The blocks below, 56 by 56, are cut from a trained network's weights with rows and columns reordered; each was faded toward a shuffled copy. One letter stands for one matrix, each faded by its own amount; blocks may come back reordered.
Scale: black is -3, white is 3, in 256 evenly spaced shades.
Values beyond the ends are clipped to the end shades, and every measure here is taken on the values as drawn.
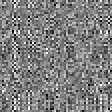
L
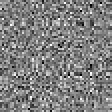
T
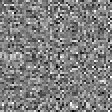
T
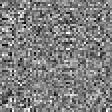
T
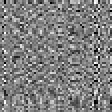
L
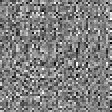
L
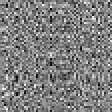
L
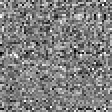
T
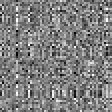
L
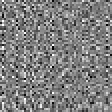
L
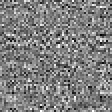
T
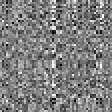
L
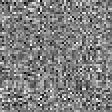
T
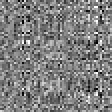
L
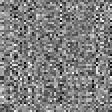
L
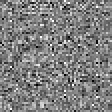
T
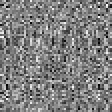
L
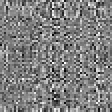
L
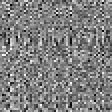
L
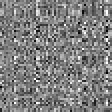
L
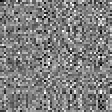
L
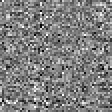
T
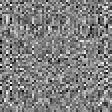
L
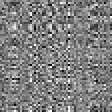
L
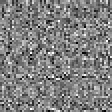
T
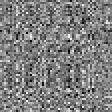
L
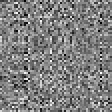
L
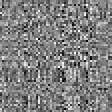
L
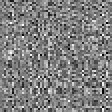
L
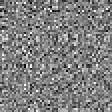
T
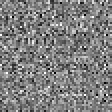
T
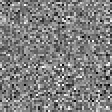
T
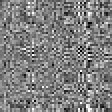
L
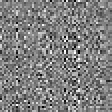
L
